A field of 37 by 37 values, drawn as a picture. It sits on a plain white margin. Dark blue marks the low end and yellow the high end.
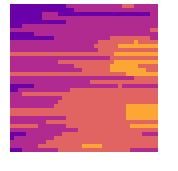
The field climbs toward the bottom right. Streaks run across, left to right. Neither half mirrors the other. The ninth with the lowest average is the top left.
